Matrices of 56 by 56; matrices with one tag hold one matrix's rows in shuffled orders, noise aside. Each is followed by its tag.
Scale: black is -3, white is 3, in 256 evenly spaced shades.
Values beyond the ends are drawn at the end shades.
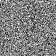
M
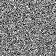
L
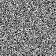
L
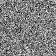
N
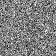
M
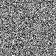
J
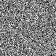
L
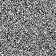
L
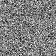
J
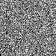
N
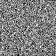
L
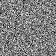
L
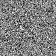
J
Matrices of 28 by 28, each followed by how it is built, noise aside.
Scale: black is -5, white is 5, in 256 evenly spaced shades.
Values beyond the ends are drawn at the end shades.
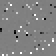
sparse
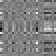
low rank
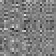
low rank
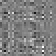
low rank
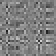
low rank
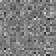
low rank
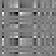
low rank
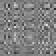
low rank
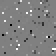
sparse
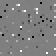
sparse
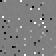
sparse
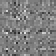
low rank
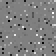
sparse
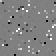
sparse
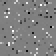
sparse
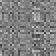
low rank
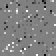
sparse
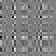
low rank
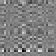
low rank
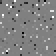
sparse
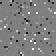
sparse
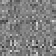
low rank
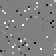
sparse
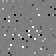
sparse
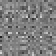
low rank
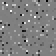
sparse
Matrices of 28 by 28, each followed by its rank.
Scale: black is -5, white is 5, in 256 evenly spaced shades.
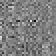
five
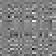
three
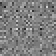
five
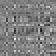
three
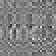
three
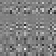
three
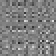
three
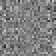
five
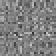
five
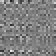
three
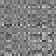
three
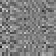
three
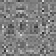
five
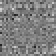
five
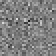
five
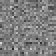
five
